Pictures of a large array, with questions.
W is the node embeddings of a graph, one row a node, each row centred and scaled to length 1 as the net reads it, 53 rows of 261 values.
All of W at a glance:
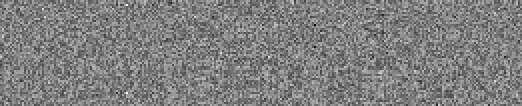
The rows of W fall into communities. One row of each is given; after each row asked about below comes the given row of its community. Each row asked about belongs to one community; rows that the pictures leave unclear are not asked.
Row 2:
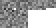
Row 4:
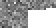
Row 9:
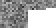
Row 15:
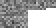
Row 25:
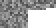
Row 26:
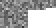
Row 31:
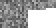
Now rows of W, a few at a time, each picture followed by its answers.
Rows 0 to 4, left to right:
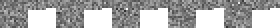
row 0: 31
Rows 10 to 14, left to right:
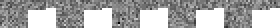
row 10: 31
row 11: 15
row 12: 26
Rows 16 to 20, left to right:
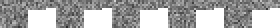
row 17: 15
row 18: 15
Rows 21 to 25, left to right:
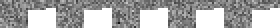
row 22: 25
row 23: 26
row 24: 31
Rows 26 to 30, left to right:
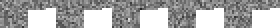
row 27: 25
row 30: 9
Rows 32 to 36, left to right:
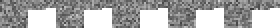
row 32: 9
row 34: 15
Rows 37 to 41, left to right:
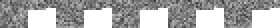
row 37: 15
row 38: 9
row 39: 25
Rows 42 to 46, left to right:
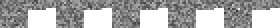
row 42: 9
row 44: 9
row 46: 2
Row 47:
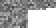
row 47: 25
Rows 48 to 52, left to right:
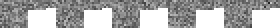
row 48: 25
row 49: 4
